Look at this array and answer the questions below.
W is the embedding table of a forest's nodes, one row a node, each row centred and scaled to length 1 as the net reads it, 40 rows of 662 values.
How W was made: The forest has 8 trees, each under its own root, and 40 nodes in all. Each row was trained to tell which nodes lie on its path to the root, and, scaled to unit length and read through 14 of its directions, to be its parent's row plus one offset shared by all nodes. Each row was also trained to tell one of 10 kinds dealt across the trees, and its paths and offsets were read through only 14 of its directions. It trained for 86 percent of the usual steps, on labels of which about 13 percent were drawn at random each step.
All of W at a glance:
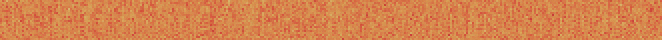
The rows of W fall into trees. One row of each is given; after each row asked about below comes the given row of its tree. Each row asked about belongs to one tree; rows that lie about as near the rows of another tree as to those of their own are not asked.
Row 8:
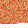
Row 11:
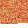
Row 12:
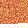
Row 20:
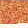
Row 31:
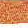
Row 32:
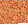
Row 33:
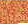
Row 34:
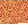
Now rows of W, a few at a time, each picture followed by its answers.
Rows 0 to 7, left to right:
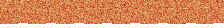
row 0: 33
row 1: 32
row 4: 33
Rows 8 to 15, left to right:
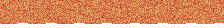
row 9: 11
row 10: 20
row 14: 12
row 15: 31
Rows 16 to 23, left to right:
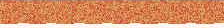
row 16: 20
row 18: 34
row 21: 34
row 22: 31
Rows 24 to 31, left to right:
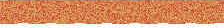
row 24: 8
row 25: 12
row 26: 31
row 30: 34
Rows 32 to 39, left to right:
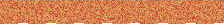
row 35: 34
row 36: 8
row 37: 8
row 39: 33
